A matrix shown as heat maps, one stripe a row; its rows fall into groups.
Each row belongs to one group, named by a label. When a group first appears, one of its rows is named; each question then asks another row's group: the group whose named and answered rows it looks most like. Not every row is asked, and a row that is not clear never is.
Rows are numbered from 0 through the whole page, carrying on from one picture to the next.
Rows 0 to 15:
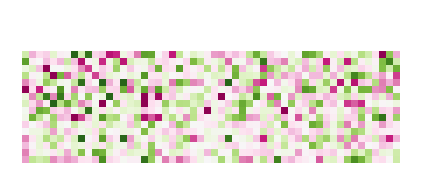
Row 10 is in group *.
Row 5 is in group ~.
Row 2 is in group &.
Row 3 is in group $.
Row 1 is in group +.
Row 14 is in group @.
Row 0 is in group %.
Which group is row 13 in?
*
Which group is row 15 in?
$
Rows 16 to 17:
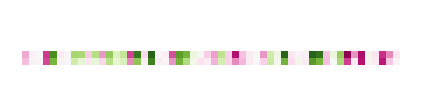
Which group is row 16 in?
*
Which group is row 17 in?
*
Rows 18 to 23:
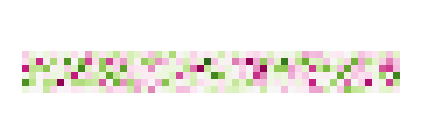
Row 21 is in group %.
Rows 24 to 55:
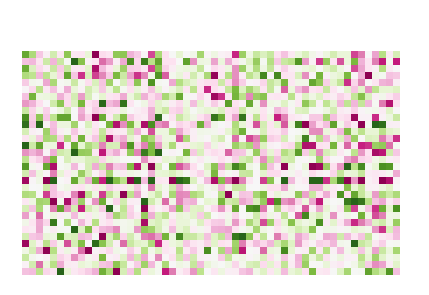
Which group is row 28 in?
*
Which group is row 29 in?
&
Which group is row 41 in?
$
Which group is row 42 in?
*
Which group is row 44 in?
+
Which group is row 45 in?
$
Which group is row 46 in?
&
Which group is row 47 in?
~
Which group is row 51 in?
@
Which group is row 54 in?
~
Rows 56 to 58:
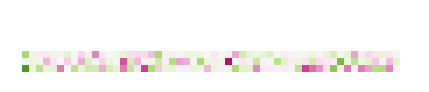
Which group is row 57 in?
+
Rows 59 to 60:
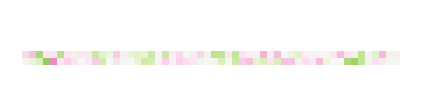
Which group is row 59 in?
@
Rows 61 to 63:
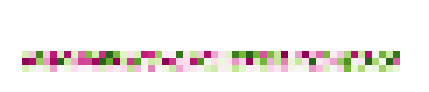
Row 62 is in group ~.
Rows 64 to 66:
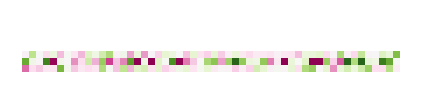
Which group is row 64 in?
%
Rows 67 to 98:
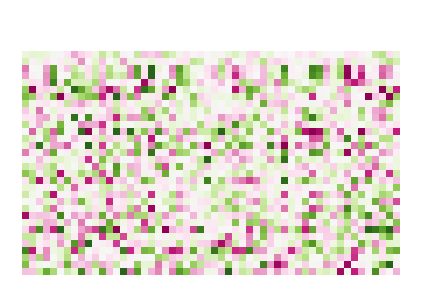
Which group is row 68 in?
+
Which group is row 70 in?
*
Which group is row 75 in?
~
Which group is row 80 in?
&
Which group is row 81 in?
*
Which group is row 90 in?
~
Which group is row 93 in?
+
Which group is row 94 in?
%
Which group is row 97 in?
+
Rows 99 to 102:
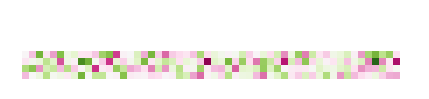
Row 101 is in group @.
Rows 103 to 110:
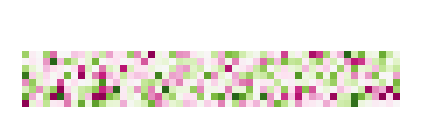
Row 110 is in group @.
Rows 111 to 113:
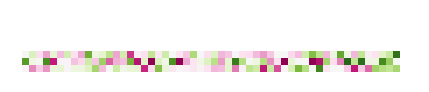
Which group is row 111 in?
%
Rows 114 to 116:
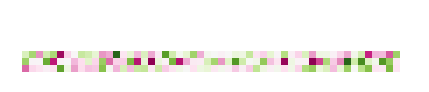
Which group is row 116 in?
~
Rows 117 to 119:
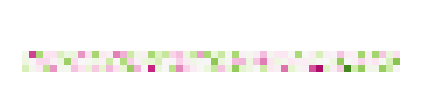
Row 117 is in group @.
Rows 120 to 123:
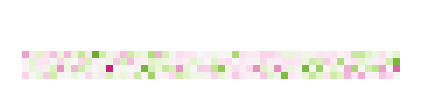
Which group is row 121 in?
%
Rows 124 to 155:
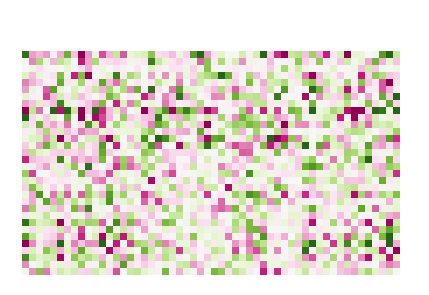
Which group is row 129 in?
*
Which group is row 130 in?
&
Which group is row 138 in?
$
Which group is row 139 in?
~
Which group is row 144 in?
&
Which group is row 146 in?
%
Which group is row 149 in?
&
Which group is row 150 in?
+
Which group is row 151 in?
~
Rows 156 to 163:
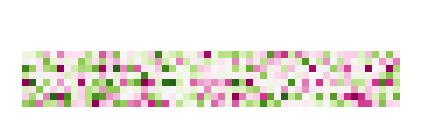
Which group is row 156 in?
&
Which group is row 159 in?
+
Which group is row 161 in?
&
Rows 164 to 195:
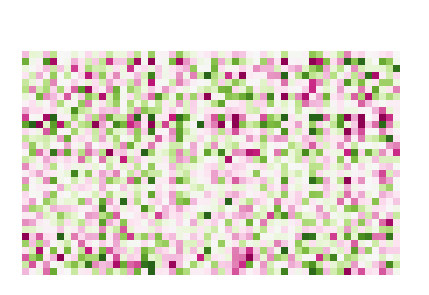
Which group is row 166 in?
%
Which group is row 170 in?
&
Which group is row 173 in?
*
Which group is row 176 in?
+
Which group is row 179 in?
+
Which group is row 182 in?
*
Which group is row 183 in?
+
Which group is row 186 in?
$
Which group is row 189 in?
+
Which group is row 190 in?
~
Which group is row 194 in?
%
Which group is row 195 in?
*
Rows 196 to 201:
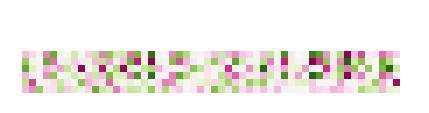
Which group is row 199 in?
*
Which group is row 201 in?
@
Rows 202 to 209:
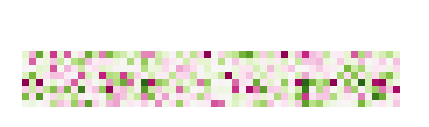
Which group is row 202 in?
&
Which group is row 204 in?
$
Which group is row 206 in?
~
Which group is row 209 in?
%
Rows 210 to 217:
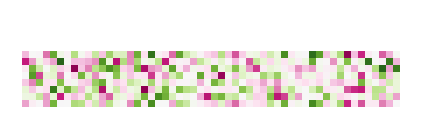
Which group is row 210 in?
*
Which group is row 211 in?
~
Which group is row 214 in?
@
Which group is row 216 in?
&
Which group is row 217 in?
*
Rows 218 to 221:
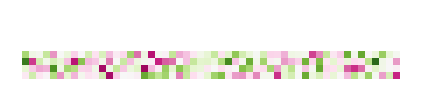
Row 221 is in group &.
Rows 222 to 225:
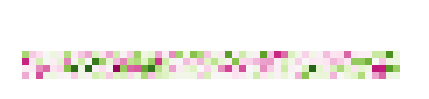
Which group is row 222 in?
+
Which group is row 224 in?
%
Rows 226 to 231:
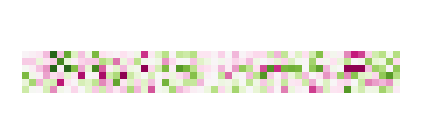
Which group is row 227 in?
~
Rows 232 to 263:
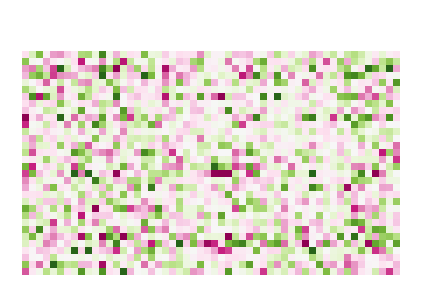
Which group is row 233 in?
+
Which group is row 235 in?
$
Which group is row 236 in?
&
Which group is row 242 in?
@
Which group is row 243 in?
+
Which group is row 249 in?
%
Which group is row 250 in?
@
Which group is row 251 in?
*
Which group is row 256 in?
$
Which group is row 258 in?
+
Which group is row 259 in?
&
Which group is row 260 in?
%
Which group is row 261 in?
*
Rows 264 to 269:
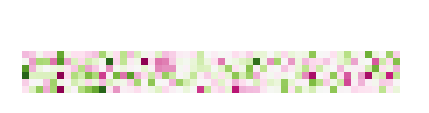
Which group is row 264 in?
~
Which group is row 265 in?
&
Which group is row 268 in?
*
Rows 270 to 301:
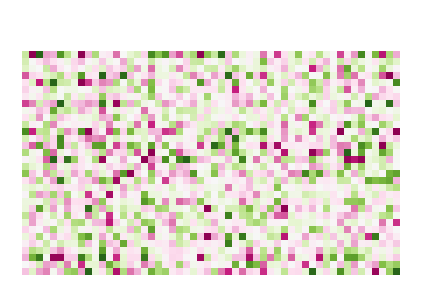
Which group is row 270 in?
@
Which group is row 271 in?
+
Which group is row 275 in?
*
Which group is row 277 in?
~
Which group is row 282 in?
$
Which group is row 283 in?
@
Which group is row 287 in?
%
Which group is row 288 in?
~
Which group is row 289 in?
+
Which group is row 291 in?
$
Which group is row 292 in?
&
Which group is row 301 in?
%
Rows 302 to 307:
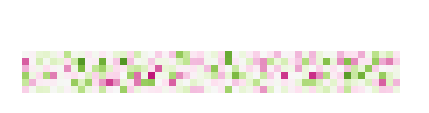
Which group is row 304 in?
@
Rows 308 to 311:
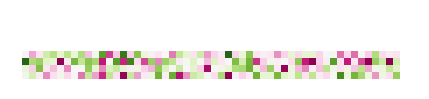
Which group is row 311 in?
+
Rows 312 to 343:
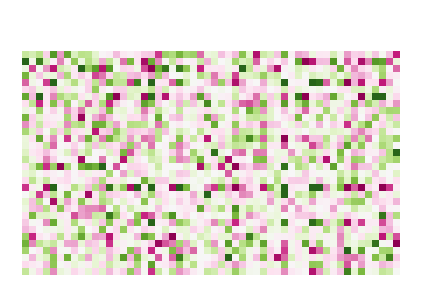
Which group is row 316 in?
*
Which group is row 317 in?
@
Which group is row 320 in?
&
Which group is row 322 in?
@
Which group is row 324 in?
&
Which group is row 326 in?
%
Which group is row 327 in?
+
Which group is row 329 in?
+
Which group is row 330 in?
$
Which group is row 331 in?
*
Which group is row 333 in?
$
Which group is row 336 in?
*
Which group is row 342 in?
*
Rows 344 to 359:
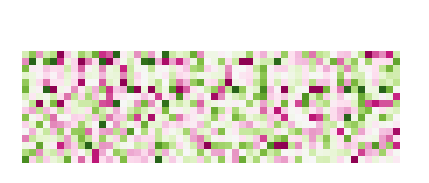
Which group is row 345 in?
$
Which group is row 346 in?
+
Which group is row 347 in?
+
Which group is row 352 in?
@
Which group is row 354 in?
$
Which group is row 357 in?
&
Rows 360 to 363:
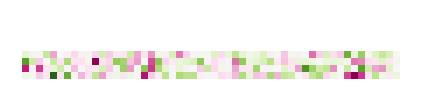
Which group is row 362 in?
~
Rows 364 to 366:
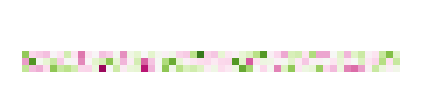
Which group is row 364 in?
+
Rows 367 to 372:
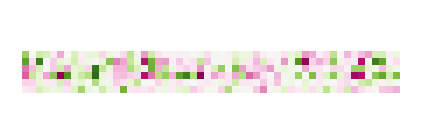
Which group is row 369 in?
@
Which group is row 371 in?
@
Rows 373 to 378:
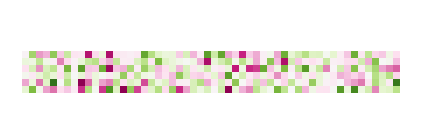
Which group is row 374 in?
&
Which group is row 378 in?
+
